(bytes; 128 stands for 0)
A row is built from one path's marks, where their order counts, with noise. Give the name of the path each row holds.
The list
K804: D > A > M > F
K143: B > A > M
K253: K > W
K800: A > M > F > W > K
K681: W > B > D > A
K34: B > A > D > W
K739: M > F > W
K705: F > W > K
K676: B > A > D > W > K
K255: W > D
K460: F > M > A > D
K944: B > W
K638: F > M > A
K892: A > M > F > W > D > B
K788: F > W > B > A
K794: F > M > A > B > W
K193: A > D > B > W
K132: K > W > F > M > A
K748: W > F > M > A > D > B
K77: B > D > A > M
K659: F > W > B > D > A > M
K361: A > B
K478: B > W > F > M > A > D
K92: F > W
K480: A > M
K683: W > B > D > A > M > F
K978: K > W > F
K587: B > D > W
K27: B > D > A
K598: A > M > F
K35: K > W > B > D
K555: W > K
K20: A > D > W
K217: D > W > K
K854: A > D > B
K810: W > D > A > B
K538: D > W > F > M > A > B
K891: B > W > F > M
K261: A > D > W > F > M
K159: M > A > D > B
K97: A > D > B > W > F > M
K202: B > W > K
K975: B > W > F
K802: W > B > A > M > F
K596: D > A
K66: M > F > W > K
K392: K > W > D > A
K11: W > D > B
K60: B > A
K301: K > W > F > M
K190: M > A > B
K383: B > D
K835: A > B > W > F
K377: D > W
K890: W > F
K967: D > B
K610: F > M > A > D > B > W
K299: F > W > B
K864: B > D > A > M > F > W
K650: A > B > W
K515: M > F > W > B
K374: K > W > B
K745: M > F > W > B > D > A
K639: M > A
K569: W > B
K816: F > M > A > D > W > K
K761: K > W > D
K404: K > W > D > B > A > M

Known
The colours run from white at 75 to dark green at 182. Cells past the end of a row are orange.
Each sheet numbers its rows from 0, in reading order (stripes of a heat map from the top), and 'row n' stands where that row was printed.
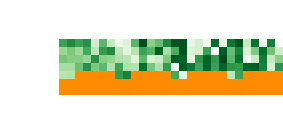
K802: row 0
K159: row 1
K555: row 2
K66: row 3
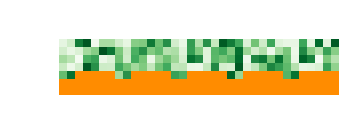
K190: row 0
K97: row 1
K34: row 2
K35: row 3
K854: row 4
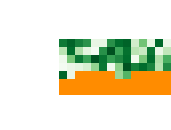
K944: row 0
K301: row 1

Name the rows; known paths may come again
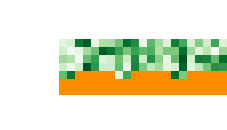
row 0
K190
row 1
K788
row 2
K35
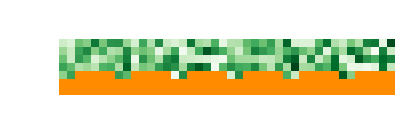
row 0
K97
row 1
K404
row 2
K598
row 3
K892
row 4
K392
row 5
K587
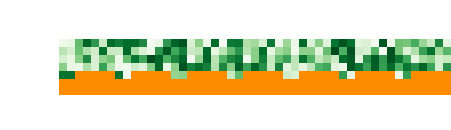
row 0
K77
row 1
K944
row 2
K301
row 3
K132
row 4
K650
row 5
K555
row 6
K800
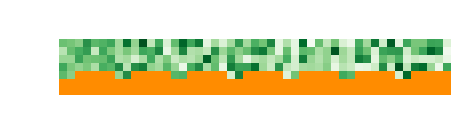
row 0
K683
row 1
K745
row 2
K891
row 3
K816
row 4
K835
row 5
K34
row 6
K460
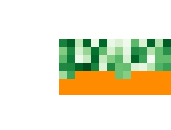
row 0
K66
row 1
K193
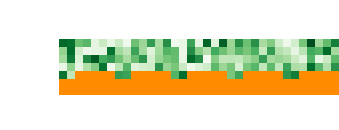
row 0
K202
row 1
K676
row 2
K854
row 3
K478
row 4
K159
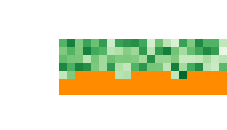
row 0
K748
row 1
K802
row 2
K610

